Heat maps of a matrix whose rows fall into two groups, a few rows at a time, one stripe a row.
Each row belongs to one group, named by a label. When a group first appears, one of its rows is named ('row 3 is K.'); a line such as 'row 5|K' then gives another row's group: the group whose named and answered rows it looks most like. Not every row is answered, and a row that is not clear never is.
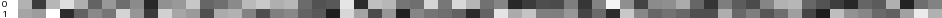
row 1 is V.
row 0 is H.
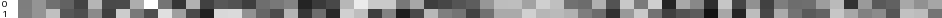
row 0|V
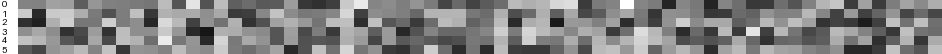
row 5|H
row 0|V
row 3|V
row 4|V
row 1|H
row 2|H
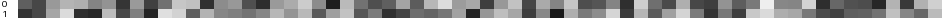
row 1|H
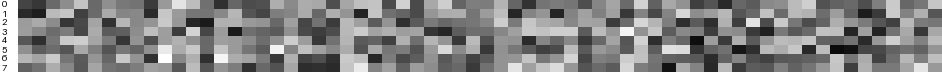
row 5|H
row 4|H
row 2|V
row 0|H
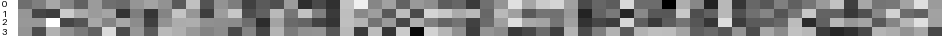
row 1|H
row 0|V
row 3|H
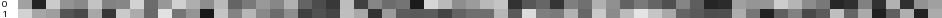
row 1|V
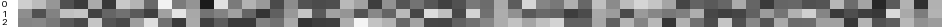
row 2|V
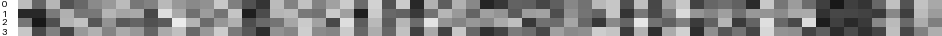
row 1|H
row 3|H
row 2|H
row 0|H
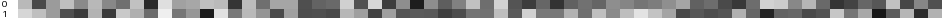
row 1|V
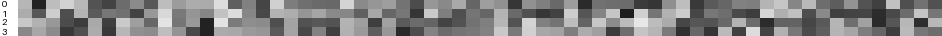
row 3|V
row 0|H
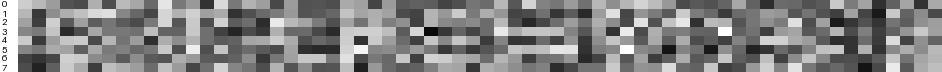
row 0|V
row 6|H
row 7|H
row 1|H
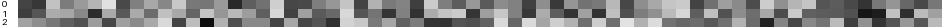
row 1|H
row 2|V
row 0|H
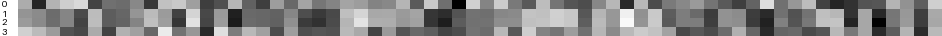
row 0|H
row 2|V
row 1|V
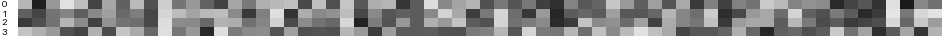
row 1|H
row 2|H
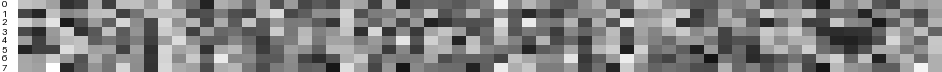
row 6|V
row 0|V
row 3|H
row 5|H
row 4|H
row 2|V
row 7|V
